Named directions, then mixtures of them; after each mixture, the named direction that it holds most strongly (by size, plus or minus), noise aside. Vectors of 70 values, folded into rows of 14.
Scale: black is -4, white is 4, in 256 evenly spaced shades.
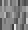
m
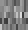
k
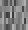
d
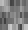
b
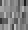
m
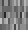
k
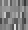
m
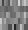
m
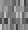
k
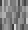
m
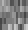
b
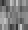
b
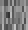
d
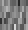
m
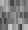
b
